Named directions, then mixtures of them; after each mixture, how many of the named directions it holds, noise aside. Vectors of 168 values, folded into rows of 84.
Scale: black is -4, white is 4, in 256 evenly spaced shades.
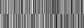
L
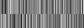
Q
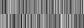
one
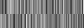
two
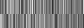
two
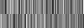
two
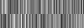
one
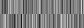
two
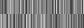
two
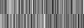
two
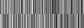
one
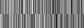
one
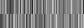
two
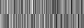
one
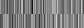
one
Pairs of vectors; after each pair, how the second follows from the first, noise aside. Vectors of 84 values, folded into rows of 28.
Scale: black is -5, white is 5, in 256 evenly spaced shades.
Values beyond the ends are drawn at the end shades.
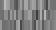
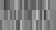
negated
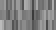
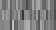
shuffled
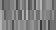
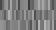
shuffled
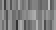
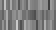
negated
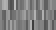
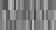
negated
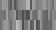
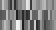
scaled up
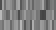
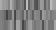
shuffled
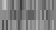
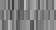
shuffled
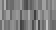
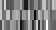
scaled up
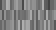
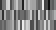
scaled up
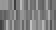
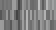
shuffled
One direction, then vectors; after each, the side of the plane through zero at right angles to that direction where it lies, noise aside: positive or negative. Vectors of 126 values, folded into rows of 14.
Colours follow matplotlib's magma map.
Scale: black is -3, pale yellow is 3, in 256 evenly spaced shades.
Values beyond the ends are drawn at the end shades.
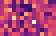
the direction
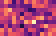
positive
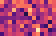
negative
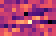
negative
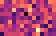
negative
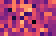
negative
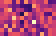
positive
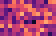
negative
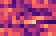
positive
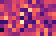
negative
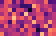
positive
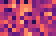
negative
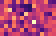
positive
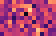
negative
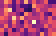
positive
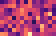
negative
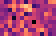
negative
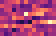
positive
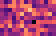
negative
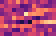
positive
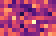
positive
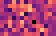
negative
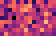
negative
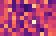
positive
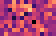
negative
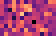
negative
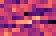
negative
